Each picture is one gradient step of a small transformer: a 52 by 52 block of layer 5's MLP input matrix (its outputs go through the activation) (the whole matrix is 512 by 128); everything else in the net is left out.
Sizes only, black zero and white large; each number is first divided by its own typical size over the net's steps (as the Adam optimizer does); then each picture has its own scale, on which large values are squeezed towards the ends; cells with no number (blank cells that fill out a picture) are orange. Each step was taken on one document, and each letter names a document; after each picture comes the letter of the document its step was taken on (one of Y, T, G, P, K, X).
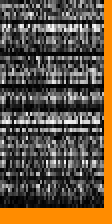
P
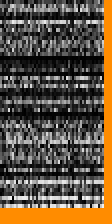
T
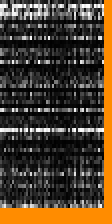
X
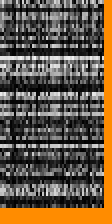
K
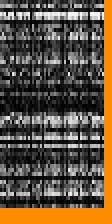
P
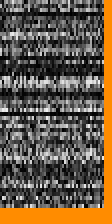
T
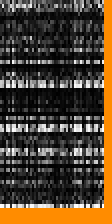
X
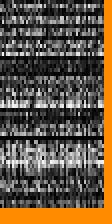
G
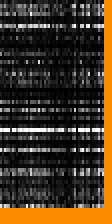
X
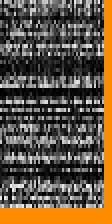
T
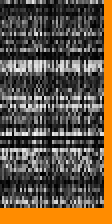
G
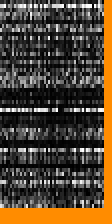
X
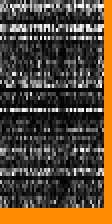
X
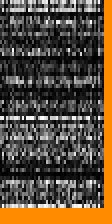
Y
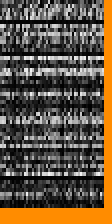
P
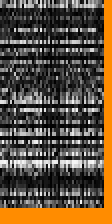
G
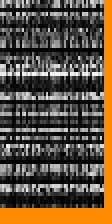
K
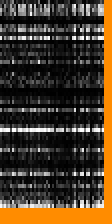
X
